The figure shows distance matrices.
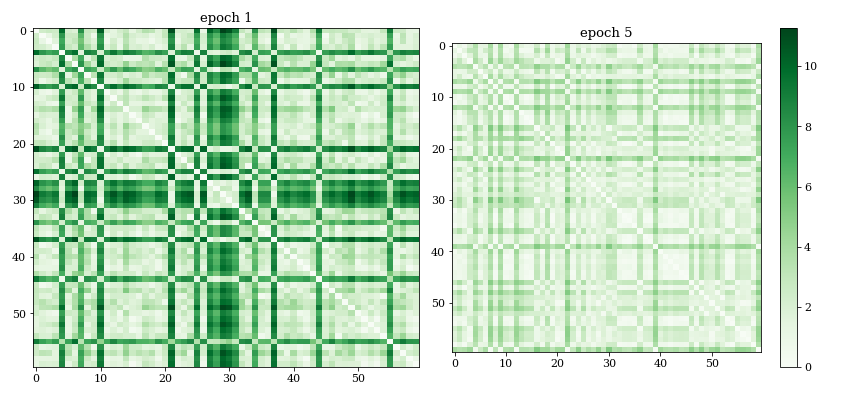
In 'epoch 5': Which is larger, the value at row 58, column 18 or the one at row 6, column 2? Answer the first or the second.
the first
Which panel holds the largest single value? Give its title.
epoch 1
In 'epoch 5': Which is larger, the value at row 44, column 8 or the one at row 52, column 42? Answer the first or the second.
the second
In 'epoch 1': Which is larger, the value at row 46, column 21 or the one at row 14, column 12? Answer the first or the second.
the first
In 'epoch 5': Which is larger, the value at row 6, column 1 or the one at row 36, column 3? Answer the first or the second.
the first
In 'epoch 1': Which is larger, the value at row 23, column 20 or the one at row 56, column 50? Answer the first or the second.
the first
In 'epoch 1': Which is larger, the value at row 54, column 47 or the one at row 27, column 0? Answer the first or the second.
the second
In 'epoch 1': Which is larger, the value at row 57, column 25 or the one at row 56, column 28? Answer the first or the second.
the first
